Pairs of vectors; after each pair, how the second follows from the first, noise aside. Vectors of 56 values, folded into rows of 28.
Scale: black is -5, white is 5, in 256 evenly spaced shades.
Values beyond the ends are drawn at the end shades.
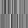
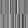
reversed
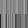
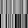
scaled up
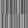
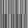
reversed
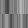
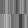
reversed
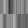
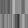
reversed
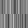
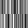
scaled up
